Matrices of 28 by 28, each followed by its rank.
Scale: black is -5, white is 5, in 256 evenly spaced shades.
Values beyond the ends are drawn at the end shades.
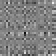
three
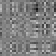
three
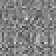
five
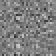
five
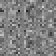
five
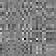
three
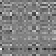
three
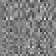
three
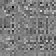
five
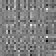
three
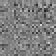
five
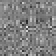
five
